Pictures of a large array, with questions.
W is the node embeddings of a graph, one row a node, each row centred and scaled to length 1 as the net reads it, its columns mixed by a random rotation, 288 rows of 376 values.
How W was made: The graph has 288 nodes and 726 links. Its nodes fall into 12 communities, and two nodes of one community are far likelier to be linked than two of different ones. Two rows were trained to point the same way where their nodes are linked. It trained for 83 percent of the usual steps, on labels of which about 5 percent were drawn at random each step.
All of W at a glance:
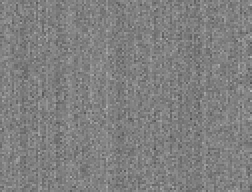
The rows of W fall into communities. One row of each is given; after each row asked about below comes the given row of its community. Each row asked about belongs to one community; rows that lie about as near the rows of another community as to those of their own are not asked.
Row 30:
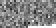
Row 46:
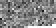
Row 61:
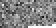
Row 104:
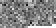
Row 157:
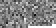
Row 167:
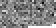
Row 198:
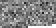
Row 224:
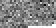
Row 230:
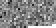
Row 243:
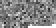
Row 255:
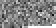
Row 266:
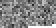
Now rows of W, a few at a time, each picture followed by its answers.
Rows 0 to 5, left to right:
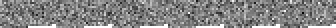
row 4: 157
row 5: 198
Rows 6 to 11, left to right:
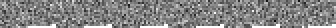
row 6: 30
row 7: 30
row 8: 157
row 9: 198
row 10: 167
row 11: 255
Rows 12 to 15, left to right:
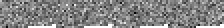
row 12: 198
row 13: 224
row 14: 230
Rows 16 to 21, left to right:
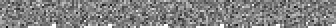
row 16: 167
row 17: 224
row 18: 255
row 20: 266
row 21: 266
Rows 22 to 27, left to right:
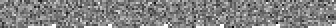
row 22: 157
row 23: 46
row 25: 198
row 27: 224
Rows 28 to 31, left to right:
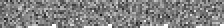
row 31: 230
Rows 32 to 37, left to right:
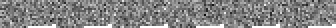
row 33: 167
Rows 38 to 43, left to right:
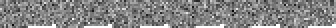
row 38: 224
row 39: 30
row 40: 157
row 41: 243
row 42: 104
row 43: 46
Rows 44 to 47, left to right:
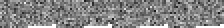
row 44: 167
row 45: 255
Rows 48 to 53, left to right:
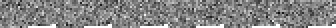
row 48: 230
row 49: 243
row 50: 266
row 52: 61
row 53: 198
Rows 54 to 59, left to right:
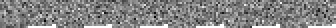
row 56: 61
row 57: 30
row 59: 46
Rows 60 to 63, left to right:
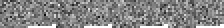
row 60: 46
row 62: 61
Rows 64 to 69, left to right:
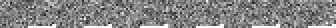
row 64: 46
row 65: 104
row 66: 30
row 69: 255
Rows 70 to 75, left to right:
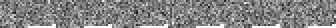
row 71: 46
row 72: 230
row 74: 230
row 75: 104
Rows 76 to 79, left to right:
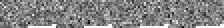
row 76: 30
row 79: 230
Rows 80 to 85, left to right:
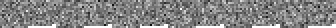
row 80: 230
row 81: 104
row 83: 104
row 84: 198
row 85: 157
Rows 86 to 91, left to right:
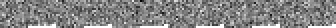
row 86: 30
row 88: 243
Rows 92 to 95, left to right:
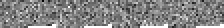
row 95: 61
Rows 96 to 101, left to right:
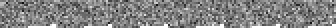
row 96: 30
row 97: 104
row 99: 157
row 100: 46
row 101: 104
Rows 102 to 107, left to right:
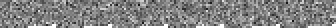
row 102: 230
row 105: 167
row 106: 198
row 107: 157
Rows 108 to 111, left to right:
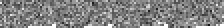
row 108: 255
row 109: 255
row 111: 46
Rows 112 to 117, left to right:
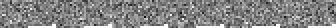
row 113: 46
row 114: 230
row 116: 266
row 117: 61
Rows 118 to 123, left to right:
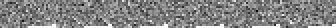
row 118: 230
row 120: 30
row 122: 198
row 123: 198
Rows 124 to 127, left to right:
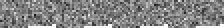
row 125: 266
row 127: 30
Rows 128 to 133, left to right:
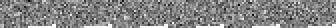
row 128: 243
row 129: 255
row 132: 61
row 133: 167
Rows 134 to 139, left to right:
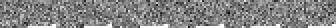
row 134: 157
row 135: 243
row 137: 230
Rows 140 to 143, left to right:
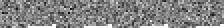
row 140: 167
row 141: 167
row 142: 230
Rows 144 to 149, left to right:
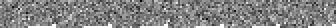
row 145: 255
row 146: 243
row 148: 61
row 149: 61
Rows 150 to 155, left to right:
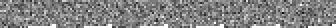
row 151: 157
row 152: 104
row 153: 255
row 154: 157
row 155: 198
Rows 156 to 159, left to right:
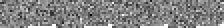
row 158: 255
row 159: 243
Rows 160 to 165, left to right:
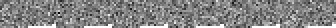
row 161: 198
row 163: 167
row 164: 230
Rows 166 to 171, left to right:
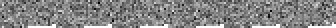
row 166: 255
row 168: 46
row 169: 230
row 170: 46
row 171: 224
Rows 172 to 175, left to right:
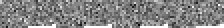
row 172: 198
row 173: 30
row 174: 243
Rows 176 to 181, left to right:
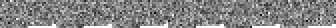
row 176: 30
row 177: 243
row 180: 198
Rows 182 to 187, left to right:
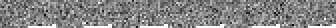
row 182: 46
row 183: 46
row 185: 266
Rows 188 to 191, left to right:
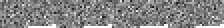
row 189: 243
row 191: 230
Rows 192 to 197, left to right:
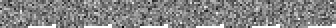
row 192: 30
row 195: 243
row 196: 230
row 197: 46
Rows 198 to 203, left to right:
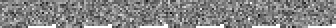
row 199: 198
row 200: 61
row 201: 198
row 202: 157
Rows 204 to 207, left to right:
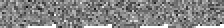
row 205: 198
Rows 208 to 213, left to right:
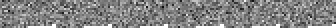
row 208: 266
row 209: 167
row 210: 243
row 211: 104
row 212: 243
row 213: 198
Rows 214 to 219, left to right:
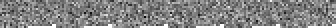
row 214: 266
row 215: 157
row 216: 230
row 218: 266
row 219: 46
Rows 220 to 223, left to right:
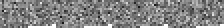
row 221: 61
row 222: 46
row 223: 198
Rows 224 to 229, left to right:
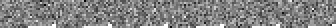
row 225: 255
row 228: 230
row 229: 198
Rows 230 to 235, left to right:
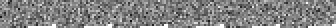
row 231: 198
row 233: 46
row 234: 157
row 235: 243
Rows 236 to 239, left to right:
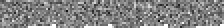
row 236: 157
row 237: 61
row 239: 230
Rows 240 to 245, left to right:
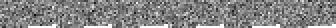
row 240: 157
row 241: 243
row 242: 198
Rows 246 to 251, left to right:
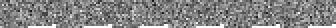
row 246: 30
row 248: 157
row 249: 46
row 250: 104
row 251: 243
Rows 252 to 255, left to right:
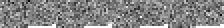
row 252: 243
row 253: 167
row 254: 157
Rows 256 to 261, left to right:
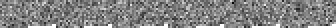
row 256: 266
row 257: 46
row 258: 224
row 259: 46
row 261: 167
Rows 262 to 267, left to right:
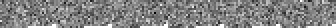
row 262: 46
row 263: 230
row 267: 243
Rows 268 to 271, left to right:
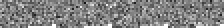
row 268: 157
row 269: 224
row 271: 167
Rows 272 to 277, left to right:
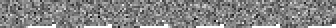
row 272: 157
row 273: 61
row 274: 224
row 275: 30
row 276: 230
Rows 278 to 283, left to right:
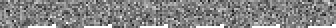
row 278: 157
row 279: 198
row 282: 104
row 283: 243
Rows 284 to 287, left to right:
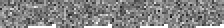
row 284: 30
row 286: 46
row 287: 230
